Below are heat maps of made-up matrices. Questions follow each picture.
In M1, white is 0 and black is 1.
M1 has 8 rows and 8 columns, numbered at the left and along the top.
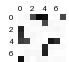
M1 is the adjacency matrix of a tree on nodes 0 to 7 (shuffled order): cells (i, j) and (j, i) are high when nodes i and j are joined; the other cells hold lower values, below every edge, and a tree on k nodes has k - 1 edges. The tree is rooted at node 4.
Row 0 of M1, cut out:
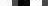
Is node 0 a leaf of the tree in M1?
no
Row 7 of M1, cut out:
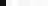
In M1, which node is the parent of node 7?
0
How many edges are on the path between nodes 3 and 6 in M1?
3
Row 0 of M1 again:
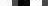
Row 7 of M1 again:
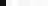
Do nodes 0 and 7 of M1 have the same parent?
no
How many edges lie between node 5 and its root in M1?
1
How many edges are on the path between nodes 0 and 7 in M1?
1
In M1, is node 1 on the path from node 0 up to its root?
no
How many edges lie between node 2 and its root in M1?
2
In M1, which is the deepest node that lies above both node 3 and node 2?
0
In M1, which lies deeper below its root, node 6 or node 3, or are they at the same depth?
node 3
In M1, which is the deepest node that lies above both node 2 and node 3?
0
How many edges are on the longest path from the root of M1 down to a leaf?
2
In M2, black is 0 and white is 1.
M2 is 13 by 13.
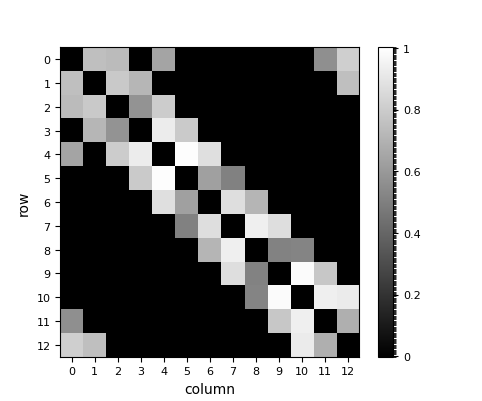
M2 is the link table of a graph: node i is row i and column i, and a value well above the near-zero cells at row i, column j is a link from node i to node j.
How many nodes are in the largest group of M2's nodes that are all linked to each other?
3
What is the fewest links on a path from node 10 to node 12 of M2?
1
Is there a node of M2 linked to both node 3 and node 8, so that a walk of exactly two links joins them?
no
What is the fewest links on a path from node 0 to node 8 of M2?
3
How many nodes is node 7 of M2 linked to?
4
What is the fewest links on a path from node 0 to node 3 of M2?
2
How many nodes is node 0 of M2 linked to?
5
